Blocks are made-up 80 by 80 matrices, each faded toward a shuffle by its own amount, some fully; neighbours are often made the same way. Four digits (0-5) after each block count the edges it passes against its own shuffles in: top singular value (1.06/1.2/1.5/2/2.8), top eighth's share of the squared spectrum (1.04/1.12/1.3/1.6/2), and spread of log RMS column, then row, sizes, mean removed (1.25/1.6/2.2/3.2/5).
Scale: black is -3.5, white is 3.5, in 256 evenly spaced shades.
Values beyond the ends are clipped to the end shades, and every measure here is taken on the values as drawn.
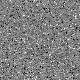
0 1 0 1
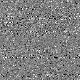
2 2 0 3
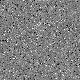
0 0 0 0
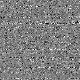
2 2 0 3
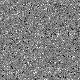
0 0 0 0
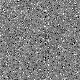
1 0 1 0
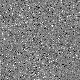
0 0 0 0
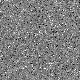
0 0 0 0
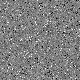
0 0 0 0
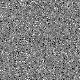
1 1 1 1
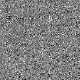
1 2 3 2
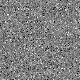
1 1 1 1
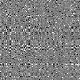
4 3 2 2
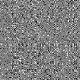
4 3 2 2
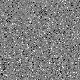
3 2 0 1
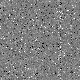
2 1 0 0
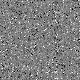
0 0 1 0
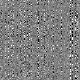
2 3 4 2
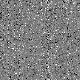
1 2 2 1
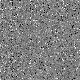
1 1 1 0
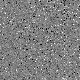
1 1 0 0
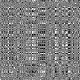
5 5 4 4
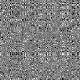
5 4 2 2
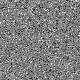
1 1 0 0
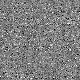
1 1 0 2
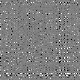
4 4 2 3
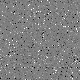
2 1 0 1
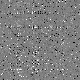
3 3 1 2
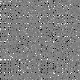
4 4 2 2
